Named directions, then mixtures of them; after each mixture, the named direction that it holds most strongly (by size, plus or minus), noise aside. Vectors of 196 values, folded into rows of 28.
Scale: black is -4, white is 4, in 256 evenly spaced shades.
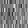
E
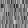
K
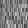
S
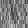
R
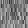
R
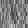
R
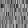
K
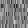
K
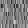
K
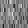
E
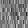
R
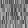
R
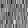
K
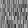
S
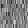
K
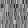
K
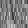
R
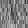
R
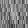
R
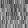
R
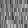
S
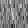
R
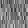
R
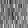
E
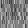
R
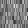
K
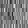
E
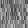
R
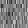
E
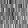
E
